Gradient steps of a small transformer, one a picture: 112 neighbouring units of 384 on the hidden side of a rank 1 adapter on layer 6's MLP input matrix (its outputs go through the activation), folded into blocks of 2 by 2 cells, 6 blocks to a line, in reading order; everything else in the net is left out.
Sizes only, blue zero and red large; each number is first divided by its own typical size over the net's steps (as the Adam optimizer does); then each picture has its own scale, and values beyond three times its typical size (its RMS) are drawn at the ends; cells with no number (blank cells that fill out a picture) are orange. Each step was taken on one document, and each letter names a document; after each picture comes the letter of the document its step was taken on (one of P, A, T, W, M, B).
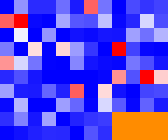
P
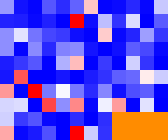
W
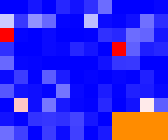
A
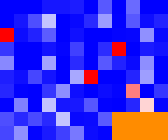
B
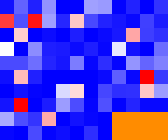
P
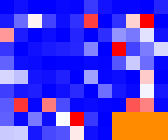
A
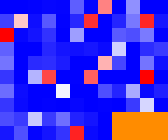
B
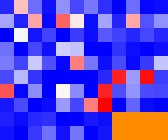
P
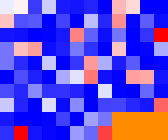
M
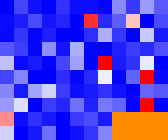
W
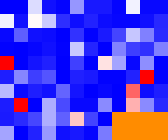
A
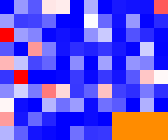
W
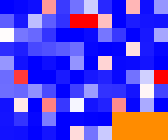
W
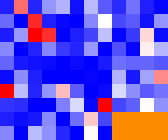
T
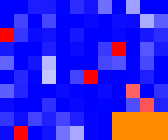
B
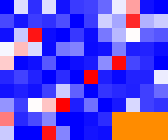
T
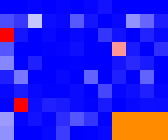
A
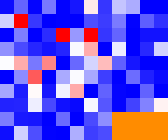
M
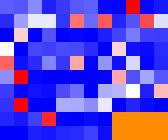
P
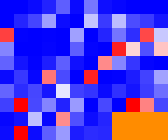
A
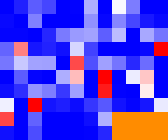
M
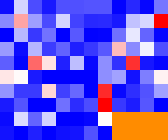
P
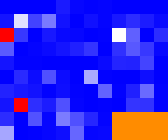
A
